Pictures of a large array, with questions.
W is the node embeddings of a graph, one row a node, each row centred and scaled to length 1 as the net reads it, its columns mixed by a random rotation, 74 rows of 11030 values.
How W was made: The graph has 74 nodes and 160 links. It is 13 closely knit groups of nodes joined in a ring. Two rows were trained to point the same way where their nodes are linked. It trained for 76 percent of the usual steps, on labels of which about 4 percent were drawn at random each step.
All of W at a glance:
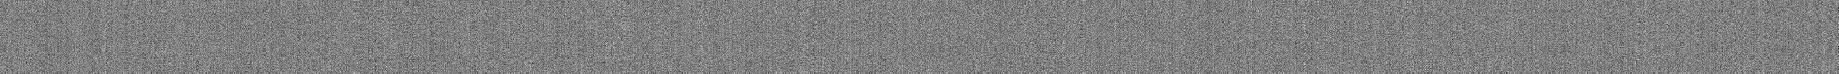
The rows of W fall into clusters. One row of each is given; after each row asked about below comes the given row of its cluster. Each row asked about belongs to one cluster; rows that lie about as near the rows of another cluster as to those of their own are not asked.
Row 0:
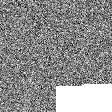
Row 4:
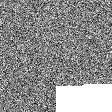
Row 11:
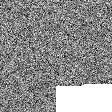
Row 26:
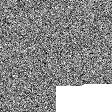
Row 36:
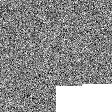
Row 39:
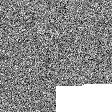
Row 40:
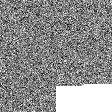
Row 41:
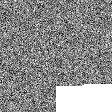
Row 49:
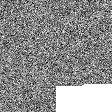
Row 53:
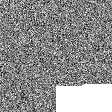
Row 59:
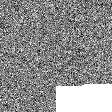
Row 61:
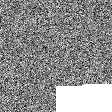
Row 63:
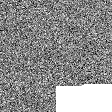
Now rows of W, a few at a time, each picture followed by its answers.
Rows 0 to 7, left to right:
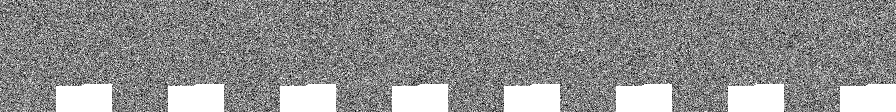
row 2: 4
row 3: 0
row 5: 59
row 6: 40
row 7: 49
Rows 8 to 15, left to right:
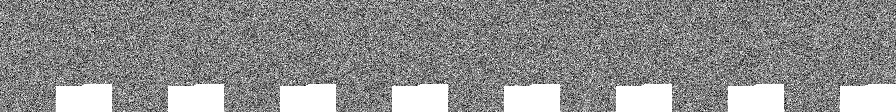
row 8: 59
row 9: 36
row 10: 11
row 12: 53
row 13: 0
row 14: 59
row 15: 63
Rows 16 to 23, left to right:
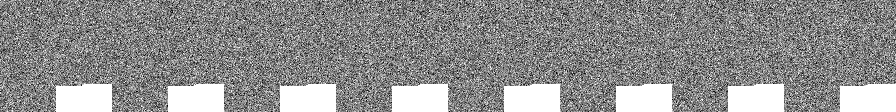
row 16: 36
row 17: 39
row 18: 4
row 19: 49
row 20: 0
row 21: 41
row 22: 41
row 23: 36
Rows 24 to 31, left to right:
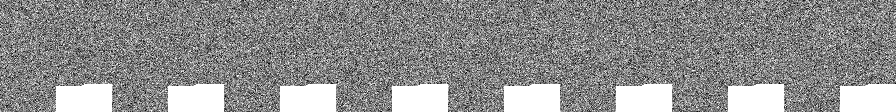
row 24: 59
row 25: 53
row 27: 41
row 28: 53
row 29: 59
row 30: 26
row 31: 63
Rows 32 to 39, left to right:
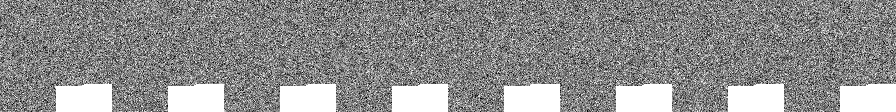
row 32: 61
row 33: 39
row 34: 41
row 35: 49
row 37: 59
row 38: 0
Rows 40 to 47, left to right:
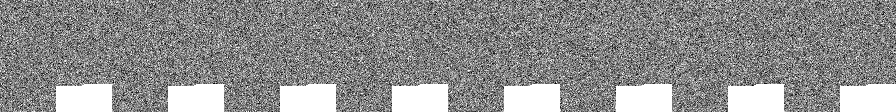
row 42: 4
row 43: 4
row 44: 26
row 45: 63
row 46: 11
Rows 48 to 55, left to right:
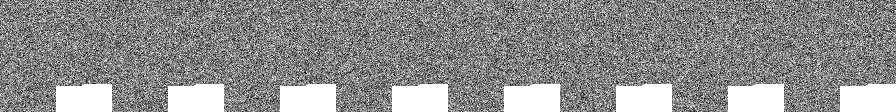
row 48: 11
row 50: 36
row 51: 11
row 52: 39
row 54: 36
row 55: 49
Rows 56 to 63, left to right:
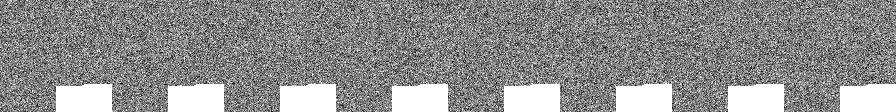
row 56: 26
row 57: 4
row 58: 4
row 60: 40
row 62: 63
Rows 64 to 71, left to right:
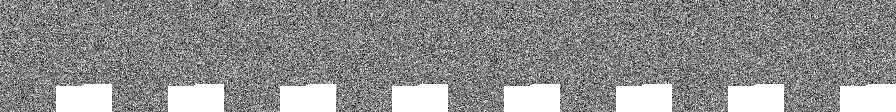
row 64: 53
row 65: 40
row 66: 61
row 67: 53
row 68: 39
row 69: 61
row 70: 40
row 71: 26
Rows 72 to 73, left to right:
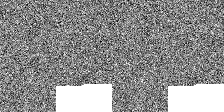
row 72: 0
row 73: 0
